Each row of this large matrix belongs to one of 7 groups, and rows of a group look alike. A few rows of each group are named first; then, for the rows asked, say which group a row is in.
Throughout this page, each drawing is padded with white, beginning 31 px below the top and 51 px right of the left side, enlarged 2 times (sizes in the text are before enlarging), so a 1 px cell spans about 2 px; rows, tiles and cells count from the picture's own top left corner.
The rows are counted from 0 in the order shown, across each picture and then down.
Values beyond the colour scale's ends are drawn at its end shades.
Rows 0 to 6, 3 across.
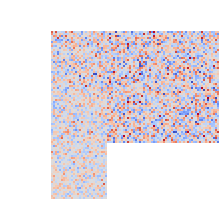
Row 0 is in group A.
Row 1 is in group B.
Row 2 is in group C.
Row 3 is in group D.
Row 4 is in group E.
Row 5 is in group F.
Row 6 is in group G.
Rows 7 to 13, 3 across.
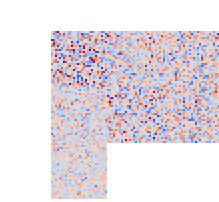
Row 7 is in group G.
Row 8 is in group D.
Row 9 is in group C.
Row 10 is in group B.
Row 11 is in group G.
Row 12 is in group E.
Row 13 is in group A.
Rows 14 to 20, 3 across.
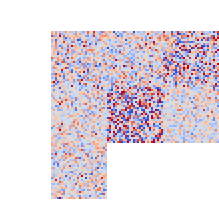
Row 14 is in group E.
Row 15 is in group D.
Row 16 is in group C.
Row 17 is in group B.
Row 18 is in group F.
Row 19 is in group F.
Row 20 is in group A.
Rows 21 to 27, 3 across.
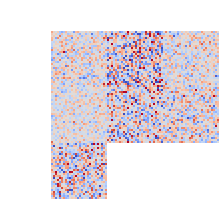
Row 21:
C
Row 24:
D
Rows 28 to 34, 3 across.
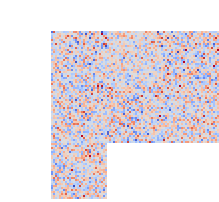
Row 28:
F
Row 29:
F
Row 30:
C
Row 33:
A
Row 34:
D
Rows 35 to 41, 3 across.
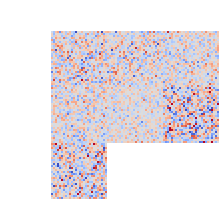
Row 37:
A
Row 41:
A
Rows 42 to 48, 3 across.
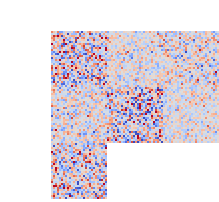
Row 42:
C
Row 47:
D
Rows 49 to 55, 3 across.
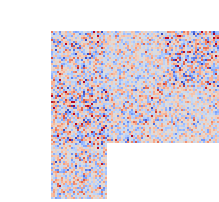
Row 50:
C
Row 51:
F
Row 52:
G
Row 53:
F
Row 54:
A
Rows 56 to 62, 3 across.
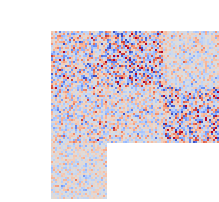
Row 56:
C
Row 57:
D
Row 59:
A
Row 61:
G
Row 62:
C
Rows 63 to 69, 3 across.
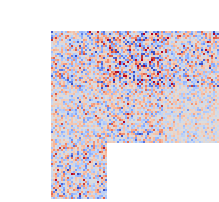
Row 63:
F
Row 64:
G
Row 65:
F
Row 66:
F
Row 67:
C
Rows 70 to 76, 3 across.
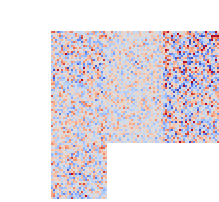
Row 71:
A
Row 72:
E
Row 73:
G
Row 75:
D
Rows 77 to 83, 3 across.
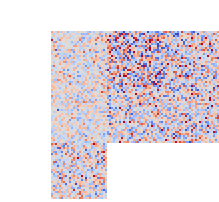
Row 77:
G
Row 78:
G
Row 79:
D
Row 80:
E
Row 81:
D
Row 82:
D
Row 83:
A
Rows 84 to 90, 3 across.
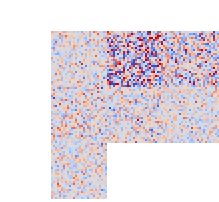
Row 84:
A
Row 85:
E
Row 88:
A
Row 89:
E
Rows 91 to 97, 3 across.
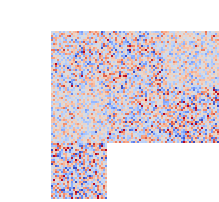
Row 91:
F
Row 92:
G
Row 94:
C
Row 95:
D
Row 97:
F
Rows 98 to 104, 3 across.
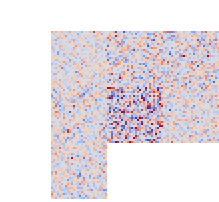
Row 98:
A
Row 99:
C
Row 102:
A
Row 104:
E
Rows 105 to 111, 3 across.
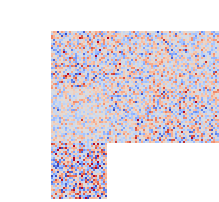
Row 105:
D
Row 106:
C
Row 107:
G
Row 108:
A
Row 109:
A
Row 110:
E
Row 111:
A
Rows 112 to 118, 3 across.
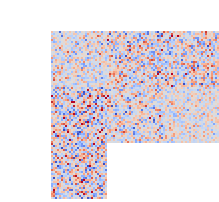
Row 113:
G
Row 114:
A
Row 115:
G
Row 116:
G
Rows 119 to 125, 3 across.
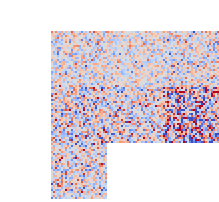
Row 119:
A
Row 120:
A
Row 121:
A
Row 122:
F
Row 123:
D
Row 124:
E
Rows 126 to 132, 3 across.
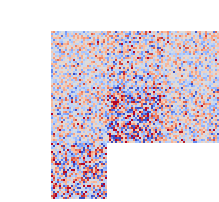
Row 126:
D
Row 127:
C
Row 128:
E
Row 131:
G
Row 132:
G
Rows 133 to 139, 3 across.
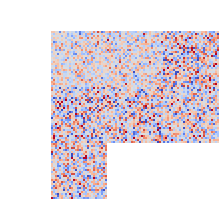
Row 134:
G
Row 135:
C
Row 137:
G
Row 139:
E
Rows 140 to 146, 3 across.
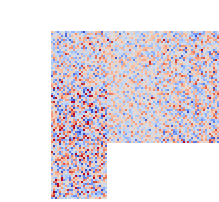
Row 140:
D
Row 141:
G
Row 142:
G
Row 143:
G
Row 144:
F
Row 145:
F
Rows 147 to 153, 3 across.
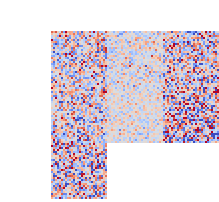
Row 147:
A
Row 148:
D
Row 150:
E
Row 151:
C
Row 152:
E
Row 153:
A
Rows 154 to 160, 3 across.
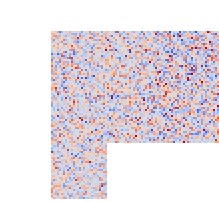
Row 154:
C
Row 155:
G
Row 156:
D
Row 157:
A
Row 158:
A
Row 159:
C
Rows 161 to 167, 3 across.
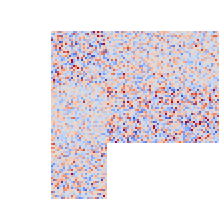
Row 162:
C
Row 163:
E
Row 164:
E
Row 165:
E
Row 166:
D
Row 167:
C
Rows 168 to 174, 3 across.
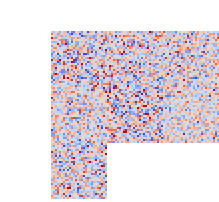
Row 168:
C
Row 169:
E
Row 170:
C
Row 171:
E
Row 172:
G
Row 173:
A
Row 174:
G
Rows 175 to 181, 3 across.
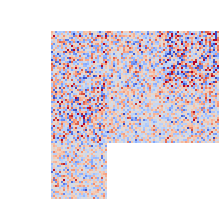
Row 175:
C
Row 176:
E
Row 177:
A
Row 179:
E
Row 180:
A
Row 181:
C
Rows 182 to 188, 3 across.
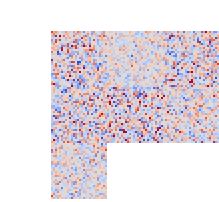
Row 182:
E
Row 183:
F
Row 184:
A
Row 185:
D
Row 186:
G
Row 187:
G
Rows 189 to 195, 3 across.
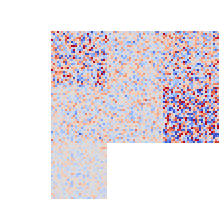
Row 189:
G
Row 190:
G
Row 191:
C
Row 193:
D
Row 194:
E
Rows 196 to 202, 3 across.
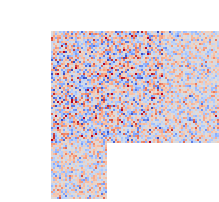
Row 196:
C
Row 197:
C
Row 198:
D
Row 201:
E
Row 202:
A
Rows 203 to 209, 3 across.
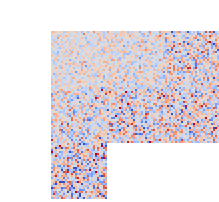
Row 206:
F
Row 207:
C
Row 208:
G
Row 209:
F
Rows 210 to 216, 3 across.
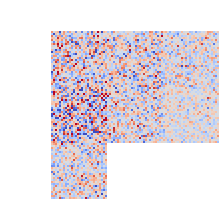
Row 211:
G
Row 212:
D
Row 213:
C
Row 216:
A
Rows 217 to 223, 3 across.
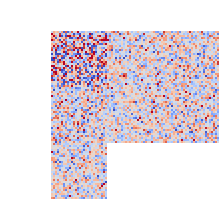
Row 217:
C
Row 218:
G
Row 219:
C
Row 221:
A
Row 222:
G
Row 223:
G
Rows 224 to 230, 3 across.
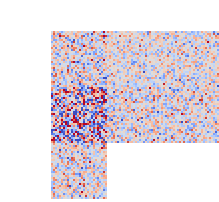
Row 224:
E
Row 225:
E
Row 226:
F
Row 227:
F
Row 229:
D
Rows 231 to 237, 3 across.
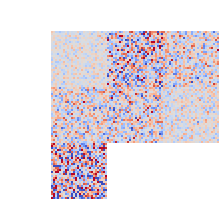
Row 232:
F
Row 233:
C
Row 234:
E
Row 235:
A
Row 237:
E
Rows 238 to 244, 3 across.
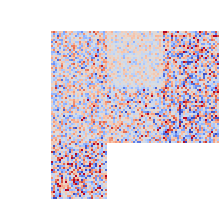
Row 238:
A
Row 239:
E
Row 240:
E
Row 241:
A
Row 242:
G
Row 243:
E
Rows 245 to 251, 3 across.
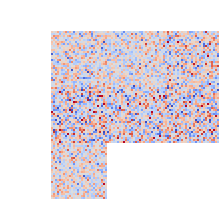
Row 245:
C
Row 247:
A
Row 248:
A
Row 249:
D
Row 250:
G
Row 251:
G
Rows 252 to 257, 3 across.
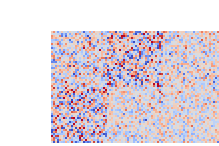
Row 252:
D
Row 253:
F
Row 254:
A
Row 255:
E
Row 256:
F
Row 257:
F
